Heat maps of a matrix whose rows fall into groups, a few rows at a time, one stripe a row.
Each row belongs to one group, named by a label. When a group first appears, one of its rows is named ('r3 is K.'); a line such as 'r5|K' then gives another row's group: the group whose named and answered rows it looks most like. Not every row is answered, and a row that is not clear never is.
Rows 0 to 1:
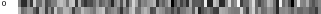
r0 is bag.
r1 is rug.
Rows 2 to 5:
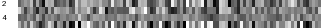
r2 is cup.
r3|rug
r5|cup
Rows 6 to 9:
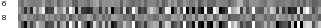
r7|bag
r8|cup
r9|bag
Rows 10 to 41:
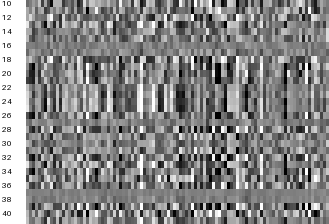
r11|cup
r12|bag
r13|rug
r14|rug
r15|bag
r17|cup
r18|bag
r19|bag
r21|bag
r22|rug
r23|rug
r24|rug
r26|bag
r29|cup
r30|rug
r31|cup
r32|bag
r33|rug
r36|bag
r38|rug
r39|bag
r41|rug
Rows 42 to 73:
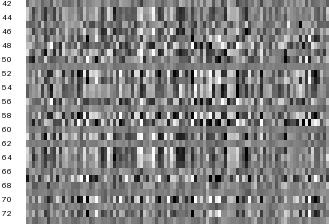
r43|rug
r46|rug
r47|cup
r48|bag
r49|rug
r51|rug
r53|cup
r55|cup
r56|bag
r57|rug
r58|cup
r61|rug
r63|rug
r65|rug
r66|cup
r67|bag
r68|rug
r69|rug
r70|cup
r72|cup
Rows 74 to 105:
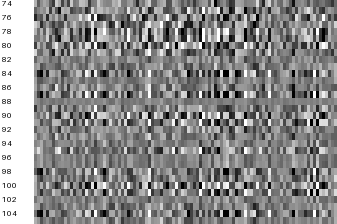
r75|cup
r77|rug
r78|cup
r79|cup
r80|bag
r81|rug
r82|cup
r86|rug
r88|rug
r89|bag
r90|cup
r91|bag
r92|cup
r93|rug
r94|cup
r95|bag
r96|cup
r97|cup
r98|bag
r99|bag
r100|cup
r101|bag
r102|cup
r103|rug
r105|rug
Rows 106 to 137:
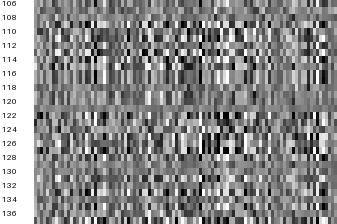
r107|rug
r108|rug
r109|cup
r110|bag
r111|bag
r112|cup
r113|bag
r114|cup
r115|rug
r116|cup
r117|cup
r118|bag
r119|rug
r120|rug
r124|cup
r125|bag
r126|bag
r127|bag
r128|cup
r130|cup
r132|cup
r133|cup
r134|bag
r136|rug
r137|bag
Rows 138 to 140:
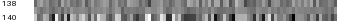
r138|cup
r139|rug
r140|rug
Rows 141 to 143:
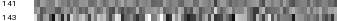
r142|rug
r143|rug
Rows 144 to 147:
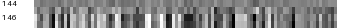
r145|rug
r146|rug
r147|rug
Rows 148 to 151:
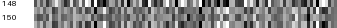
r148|bag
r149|cup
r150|bag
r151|cup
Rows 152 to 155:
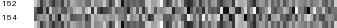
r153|bag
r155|rug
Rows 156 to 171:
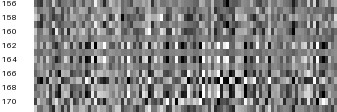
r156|bag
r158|rug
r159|bag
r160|rug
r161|rug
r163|bag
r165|cup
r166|cup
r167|bag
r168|cup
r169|cup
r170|bag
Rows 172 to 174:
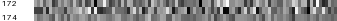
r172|cup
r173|bag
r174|rug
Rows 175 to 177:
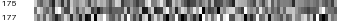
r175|rug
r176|bag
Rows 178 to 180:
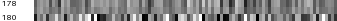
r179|cup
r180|bag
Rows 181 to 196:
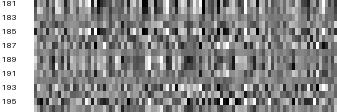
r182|bag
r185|bag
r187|cup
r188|rug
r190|rug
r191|cup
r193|bag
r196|rug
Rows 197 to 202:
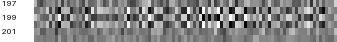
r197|bag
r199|bag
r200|cup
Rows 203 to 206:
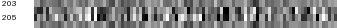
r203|rug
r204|bag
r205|bag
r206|rug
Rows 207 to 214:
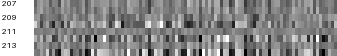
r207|cup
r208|cup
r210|rug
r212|cup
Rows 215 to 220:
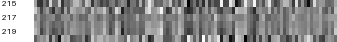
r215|bag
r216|rug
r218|rug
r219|rug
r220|cup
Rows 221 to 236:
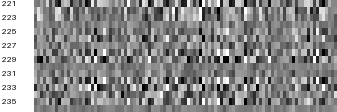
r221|cup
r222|bag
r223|bag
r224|cup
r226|bag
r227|cup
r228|cup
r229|bag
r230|rug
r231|rug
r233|bag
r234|rug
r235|cup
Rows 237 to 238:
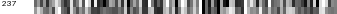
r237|bag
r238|bag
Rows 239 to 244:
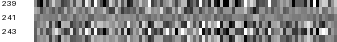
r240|rug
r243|bag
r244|cup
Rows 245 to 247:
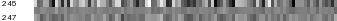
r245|rug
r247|rug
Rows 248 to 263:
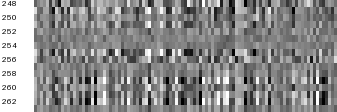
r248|cup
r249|rug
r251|rug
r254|rug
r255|rug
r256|bag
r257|cup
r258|cup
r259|cup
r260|rug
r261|cup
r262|cup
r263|cup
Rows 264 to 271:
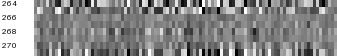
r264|cup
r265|bag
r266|rug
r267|bag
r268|rug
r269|rug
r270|bag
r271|bag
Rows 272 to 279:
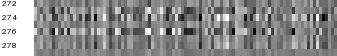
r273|rug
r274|cup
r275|cup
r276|rug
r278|cup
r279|rug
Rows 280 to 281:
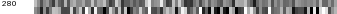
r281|bag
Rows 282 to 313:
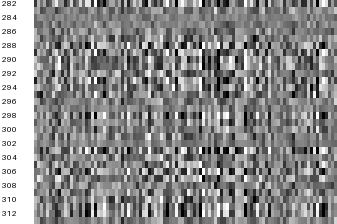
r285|bag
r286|rug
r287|rug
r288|cup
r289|bag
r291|bag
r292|rug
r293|bag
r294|bag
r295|bag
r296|rug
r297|cup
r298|cup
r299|cup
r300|cup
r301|rug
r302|rug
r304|rug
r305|bag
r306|cup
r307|bag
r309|cup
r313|rug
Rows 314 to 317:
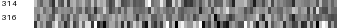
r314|rug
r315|cup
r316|rug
